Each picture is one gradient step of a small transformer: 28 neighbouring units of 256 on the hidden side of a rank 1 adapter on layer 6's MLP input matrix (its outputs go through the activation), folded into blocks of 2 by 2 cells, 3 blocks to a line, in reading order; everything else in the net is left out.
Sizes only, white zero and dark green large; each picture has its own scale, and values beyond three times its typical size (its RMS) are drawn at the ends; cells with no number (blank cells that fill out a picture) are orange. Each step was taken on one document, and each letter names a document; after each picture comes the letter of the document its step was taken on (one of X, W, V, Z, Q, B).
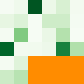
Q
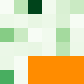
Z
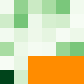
Q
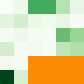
Q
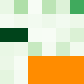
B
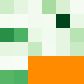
B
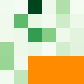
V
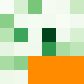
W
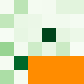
W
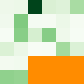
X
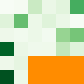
Q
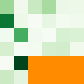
W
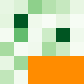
X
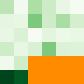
Z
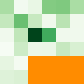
V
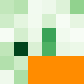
W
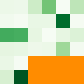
B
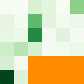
V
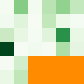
Q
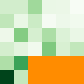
V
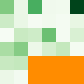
W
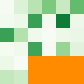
B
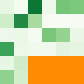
X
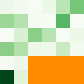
V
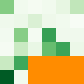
W
